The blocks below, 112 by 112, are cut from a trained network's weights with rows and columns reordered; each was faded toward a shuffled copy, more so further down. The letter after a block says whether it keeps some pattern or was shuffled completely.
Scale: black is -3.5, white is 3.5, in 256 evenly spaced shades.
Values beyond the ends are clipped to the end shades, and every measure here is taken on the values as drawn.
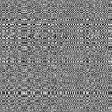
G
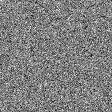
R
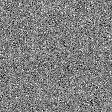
R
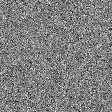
R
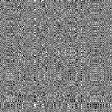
G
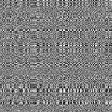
G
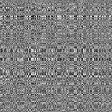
G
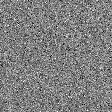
R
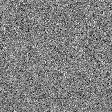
R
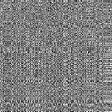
G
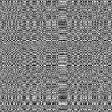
G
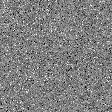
R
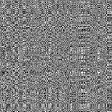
G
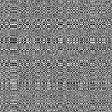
G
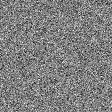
R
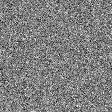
R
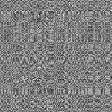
G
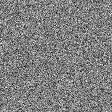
R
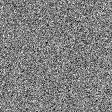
R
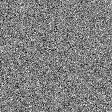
R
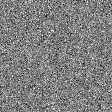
R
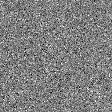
R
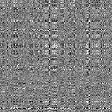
G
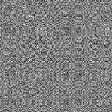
G
